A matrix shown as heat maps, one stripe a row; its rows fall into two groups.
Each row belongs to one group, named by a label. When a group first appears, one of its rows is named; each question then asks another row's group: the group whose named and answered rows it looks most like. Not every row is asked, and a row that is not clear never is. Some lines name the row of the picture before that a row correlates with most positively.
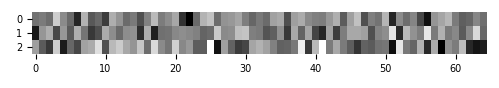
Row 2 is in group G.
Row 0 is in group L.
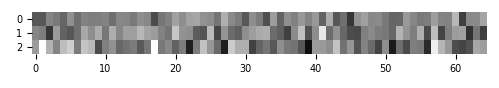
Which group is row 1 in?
G
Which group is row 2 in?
L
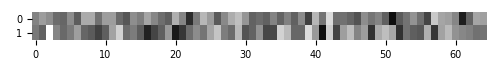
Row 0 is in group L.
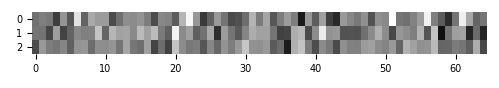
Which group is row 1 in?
G
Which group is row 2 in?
G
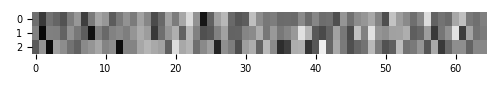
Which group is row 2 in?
G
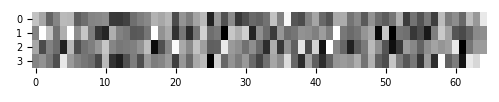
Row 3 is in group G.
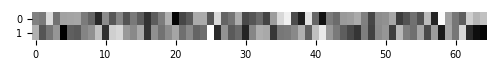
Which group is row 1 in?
G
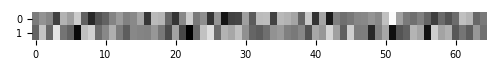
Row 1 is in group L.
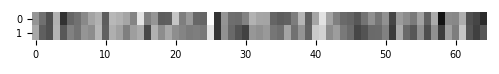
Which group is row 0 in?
G
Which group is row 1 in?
G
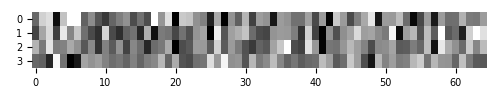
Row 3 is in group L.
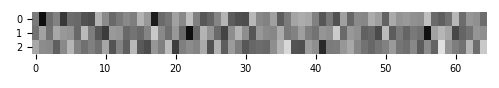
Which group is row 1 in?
L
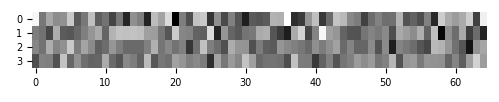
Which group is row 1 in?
G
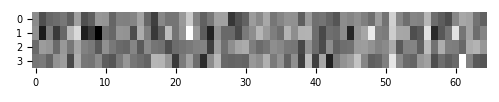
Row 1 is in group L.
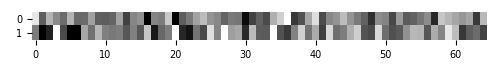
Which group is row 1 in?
L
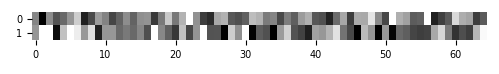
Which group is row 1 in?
L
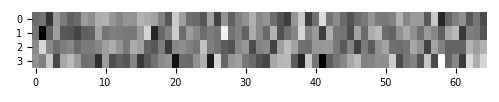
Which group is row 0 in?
G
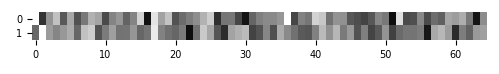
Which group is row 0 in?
G
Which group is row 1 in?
L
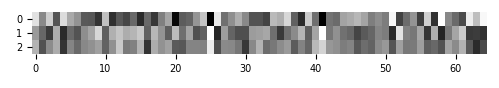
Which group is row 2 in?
G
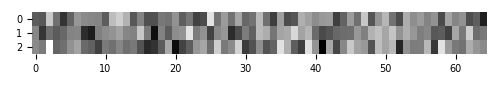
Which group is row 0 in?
G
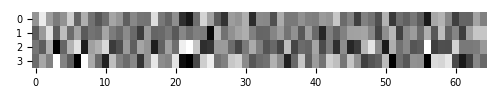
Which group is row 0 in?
L
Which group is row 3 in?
L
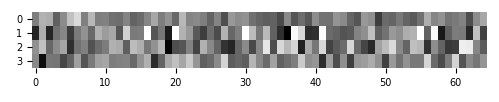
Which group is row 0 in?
L
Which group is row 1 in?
G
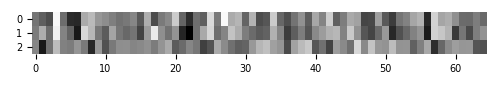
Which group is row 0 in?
L
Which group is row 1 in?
L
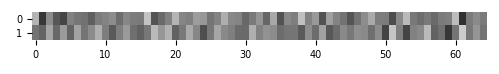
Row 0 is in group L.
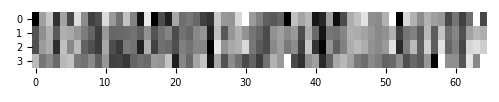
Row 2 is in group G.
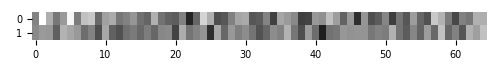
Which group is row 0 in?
L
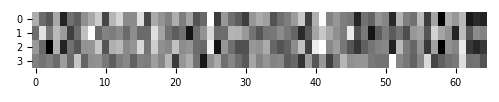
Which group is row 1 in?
L
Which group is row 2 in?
G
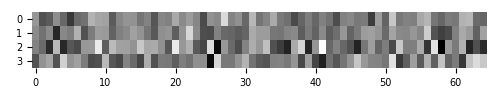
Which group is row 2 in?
G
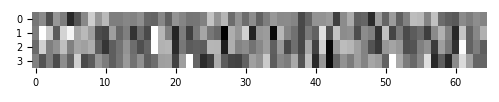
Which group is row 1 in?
L
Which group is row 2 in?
L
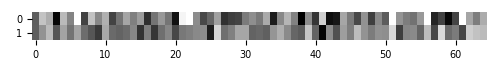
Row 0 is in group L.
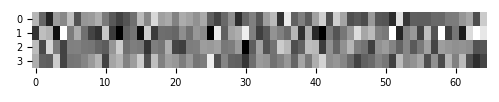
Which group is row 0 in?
G
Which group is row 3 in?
G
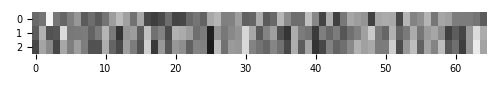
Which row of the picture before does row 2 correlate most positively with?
1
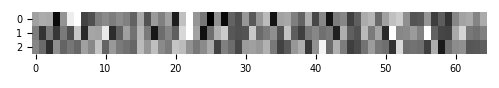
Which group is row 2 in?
G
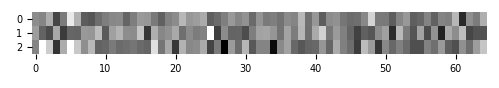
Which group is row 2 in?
L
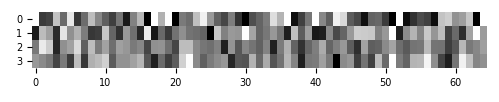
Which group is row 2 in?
L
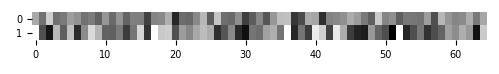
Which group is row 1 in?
G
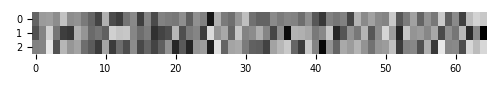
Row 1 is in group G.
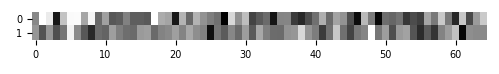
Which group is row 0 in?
L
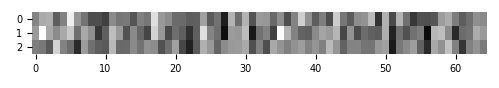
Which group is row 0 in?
L
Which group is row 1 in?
L
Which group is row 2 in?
L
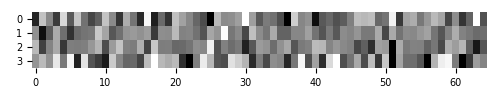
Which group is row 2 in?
G
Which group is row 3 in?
L
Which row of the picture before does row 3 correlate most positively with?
2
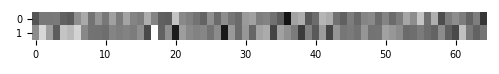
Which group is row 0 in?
G
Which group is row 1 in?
L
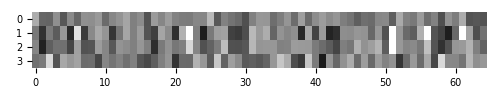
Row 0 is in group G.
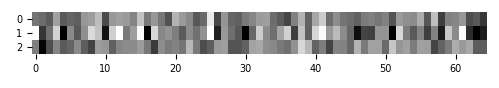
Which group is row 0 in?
G
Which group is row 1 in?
G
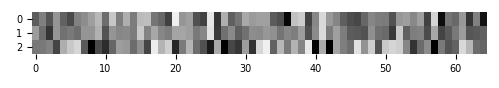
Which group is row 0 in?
G
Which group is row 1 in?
G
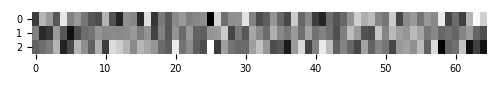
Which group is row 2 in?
G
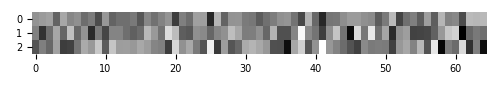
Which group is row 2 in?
G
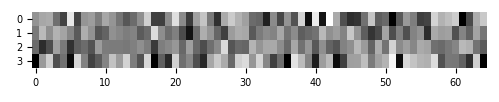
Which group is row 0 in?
L
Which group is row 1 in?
L
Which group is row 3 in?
G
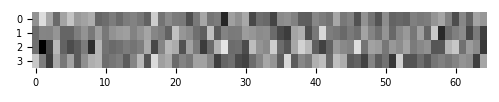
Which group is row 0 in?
L
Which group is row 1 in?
G
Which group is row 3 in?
G
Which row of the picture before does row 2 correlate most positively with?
2
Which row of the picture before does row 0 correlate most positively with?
1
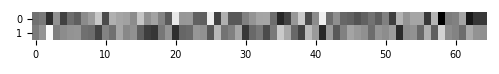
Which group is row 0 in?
G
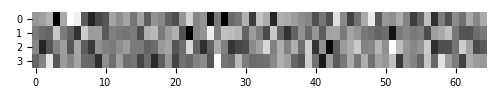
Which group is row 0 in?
L
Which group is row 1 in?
L
